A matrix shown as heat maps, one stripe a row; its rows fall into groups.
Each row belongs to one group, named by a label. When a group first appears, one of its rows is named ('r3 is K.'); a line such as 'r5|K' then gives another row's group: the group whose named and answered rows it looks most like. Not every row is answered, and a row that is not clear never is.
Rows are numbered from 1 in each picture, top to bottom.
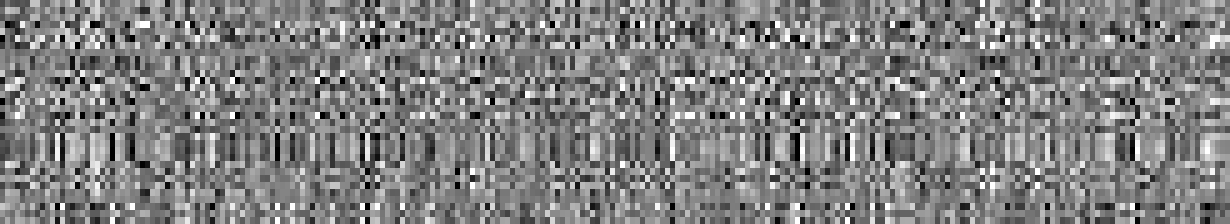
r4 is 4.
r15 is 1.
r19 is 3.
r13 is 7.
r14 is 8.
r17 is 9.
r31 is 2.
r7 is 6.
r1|6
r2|7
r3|6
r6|1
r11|8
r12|9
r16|8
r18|1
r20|1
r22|1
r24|7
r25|6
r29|7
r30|3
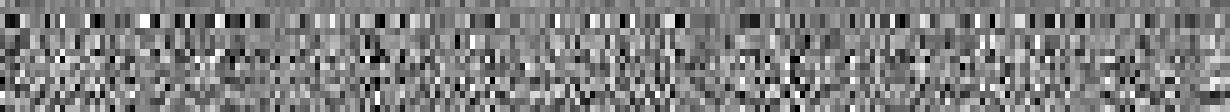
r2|7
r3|4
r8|4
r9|1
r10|8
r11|8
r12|1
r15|2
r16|1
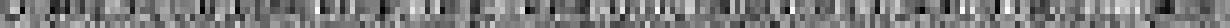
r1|9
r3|4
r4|2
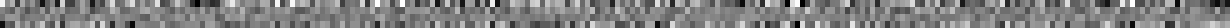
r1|3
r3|7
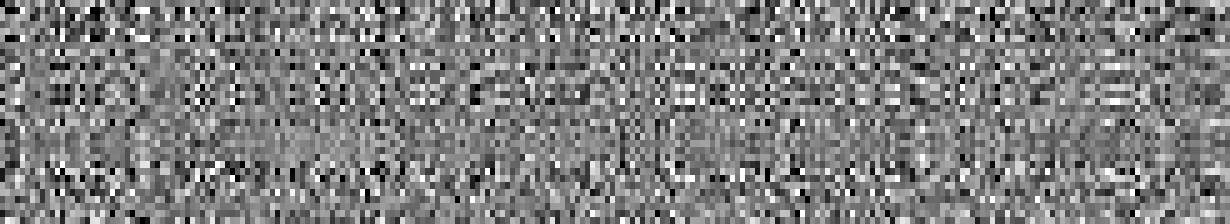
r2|4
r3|2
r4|9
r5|3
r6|4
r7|7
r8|1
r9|4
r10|9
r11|8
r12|8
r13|9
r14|2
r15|9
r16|8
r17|7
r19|8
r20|4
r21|3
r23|8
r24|4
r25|1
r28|3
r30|8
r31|1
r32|7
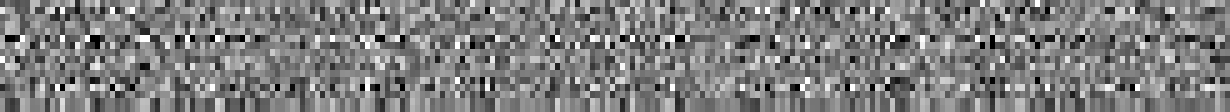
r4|7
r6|4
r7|2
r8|8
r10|7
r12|2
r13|1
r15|4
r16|4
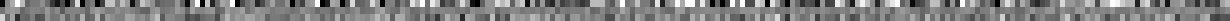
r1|9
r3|3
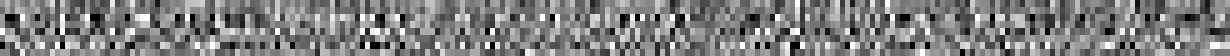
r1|3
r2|3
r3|4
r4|4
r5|3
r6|7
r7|1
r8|8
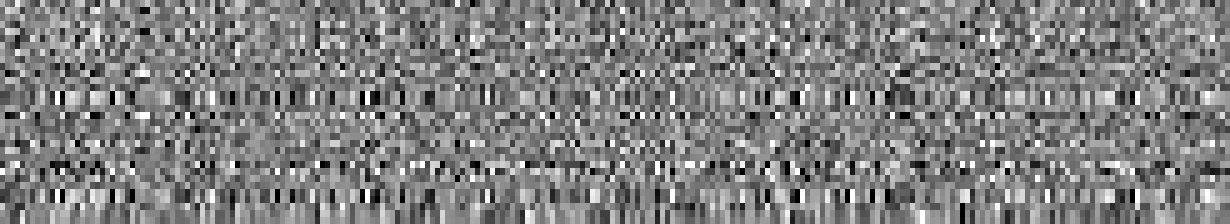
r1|2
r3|8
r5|7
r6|6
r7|8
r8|2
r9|8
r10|9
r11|4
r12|7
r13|2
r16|7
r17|4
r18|2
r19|3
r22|7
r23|3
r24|9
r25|3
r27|4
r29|1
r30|8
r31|8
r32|8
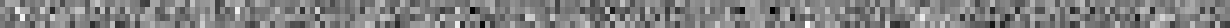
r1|7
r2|2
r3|8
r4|2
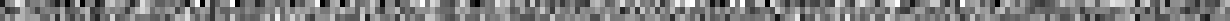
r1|9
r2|4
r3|3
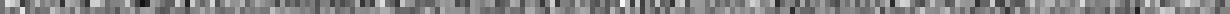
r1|7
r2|8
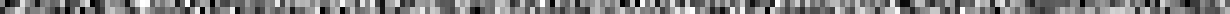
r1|4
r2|9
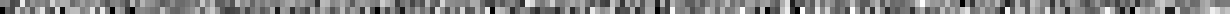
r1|8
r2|1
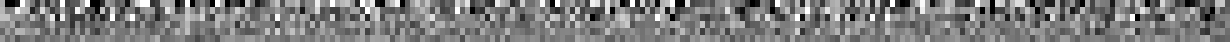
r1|4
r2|2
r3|3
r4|2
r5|3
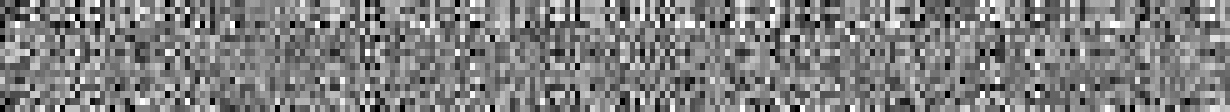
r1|6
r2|4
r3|6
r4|9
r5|3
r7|7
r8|2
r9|7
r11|3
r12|8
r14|6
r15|4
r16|1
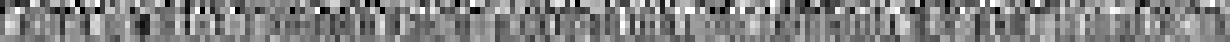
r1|6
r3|7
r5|7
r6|8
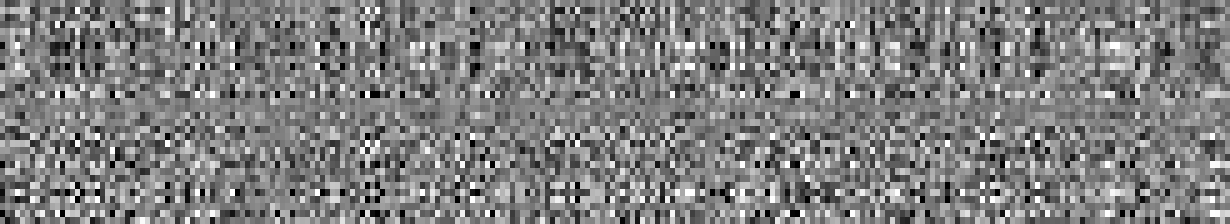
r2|2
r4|1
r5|2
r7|9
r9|3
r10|9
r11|2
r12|2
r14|1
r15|8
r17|8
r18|7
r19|4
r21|2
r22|3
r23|2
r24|1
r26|2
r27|6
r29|6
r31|1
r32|4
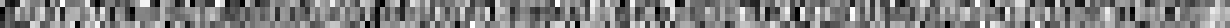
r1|4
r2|1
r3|1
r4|6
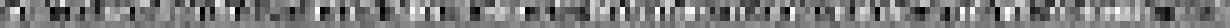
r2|9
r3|9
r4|7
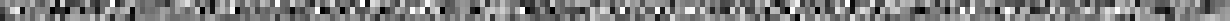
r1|3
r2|9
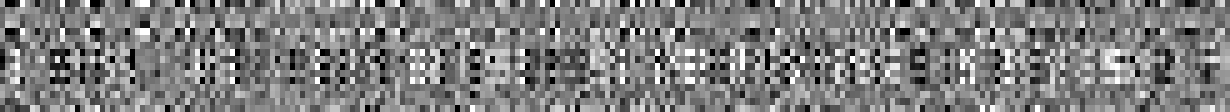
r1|4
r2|3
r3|7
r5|4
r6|4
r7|6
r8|9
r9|1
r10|9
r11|3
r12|9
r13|8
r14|2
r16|6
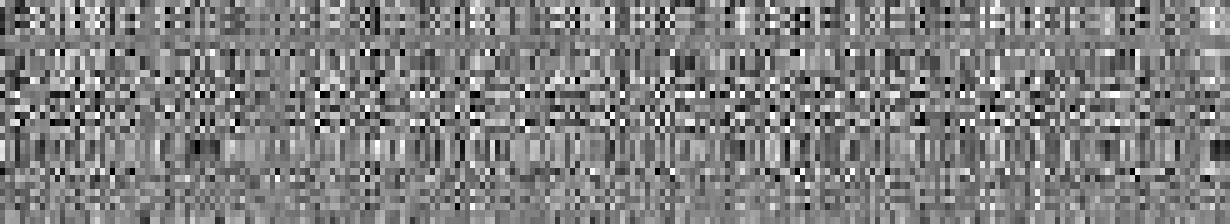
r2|6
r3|1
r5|1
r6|7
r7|3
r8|1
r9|8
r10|8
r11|4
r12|6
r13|8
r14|9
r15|4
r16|2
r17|6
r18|9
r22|3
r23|3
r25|1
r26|3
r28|6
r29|2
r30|6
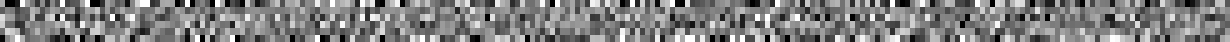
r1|4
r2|6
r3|3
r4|8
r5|7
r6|9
